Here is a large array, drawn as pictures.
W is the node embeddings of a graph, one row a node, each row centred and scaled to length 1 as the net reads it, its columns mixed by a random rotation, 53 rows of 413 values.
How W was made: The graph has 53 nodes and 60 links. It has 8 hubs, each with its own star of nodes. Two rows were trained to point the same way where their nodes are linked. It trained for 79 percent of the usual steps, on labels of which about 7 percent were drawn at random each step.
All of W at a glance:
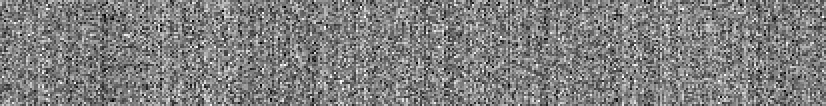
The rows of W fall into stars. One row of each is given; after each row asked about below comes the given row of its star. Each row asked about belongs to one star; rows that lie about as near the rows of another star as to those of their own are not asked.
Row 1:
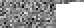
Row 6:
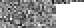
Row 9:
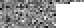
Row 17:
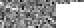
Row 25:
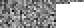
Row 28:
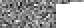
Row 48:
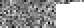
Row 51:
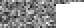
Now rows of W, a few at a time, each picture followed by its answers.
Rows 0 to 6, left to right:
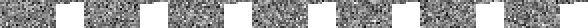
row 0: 1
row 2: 28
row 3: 48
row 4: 9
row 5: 9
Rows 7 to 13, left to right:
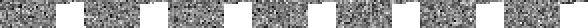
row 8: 17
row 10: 17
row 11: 1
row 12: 51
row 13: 25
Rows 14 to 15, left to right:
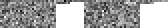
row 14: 25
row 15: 51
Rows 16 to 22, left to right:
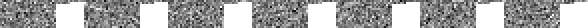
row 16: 17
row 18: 48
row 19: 1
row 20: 25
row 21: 6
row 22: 28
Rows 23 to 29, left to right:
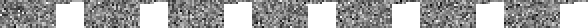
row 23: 51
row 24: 48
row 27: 25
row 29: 9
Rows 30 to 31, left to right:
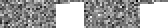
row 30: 9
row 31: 1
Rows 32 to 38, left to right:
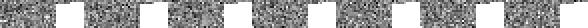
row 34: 17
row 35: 48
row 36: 48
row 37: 9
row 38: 1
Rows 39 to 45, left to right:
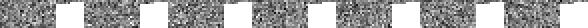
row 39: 25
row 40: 28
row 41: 28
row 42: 6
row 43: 6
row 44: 25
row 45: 9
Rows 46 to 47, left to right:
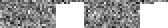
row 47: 1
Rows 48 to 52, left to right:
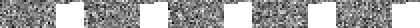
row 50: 9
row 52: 1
